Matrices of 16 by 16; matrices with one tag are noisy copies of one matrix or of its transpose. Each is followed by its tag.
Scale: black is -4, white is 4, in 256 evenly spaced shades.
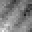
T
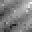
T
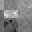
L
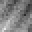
T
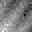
T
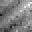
T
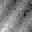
T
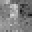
L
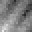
T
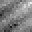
T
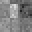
L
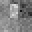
L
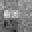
L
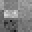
L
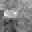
L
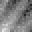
T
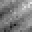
T
